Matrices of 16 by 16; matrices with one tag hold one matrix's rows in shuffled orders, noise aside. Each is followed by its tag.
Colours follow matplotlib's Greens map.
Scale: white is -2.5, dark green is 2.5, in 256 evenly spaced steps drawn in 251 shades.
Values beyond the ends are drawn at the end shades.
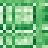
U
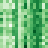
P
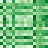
U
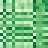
U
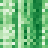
P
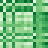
U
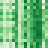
P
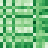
U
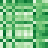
U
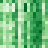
P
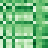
U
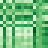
U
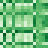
U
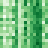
P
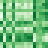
U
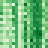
P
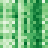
P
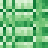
U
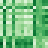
U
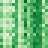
P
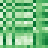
U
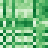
U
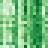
P
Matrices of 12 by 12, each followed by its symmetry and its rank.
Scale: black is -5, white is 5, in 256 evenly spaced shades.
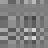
neither, rank one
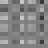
neither, rank one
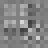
symmetric, rank two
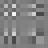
symmetric, rank one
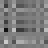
neither, rank one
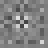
symmetric, rank two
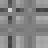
symmetric, rank one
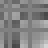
symmetric, rank one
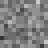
antisymmetric, full rank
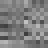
neither, rank two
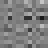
neither, rank two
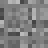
antisymmetric, rank two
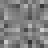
antisymmetric, rank two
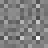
symmetric, rank two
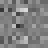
neither, rank two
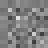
symmetric, rank two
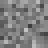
antisymmetric, full rank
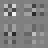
symmetric, rank one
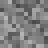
antisymmetric, full rank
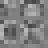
antisymmetric, rank two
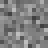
antisymmetric, full rank
